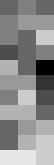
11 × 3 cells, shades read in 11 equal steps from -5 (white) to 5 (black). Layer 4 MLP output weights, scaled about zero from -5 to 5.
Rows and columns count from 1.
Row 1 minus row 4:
-1 -1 1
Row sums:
2 -2 -2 3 4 1 -1 -3 -2 -4 -11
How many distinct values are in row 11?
2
